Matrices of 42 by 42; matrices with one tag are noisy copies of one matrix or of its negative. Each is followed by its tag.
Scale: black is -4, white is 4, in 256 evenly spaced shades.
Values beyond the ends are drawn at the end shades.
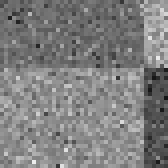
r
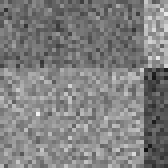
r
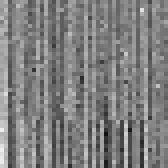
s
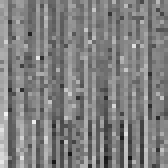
s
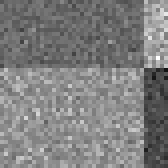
r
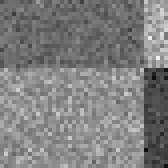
r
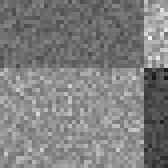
r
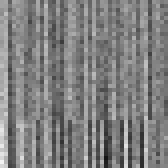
s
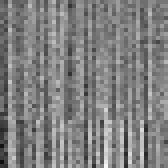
s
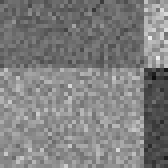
r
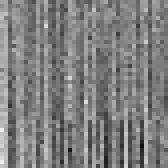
s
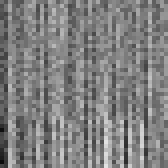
s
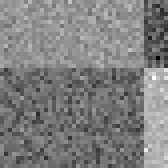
r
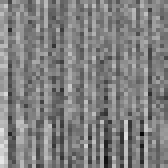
s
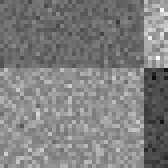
r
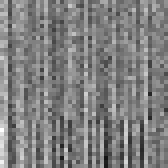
s
